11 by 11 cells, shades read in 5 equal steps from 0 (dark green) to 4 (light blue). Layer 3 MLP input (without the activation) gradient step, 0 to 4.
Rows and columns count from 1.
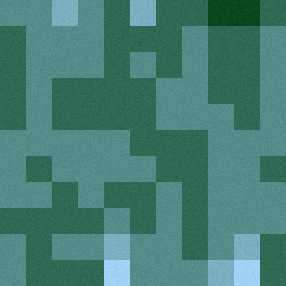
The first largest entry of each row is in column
3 2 2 2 2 1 1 1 5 5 5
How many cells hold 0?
2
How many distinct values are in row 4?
2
